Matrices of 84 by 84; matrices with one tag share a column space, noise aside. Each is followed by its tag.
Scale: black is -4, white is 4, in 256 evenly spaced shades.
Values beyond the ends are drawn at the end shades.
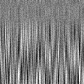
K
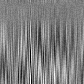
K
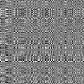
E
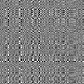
E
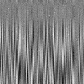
K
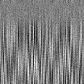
K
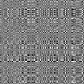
E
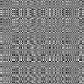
E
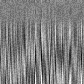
K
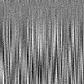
K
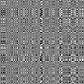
E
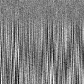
K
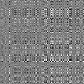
E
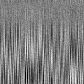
K
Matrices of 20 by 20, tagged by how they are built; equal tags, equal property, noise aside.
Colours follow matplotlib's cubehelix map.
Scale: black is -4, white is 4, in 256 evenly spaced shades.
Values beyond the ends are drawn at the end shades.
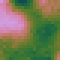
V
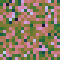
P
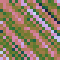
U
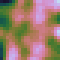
V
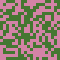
P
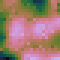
V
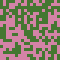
P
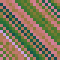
U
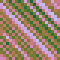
U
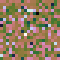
P
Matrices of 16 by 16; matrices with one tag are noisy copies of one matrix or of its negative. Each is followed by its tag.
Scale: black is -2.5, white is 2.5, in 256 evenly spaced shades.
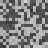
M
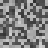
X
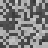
M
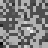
M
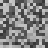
X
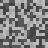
X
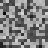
X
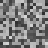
X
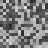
M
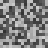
X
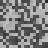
M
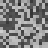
M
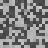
X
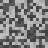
X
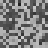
M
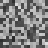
X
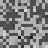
M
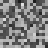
X
